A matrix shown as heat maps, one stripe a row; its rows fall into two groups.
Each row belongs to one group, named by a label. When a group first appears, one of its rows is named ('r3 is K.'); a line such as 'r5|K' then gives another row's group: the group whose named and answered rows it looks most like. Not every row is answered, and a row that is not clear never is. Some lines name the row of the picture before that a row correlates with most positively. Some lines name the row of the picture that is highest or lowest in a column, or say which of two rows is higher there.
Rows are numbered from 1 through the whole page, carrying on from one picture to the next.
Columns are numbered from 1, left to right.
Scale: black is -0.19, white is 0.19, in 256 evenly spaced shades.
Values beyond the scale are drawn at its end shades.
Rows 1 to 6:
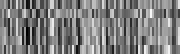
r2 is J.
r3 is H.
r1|H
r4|H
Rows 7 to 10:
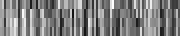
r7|J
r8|J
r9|J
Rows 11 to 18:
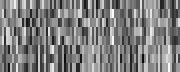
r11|J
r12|J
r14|J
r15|J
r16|H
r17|H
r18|H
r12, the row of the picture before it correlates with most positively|7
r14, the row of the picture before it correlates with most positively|7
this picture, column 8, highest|11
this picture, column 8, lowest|14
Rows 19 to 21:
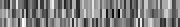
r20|H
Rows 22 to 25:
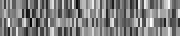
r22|H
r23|H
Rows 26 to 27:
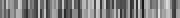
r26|H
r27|H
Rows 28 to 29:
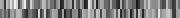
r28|J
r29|H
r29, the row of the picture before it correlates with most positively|27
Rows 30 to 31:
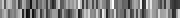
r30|J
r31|H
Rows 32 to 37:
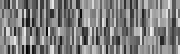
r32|H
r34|H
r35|J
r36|J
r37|H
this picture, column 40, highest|35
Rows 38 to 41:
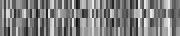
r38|H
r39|J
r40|H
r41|H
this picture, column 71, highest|39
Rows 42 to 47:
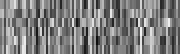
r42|J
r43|J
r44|H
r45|J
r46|J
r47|J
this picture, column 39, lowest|44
